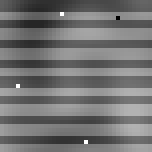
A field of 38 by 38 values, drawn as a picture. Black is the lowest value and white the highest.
Ninth with the lowest average: top left. Lone odd cells: 4, 3 higher and 1 lower than their neighbours. Stripes: horizontal, repeating 8 times.
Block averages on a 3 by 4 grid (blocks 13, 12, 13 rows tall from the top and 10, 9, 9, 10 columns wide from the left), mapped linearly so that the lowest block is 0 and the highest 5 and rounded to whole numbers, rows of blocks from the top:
0132
2334
3225
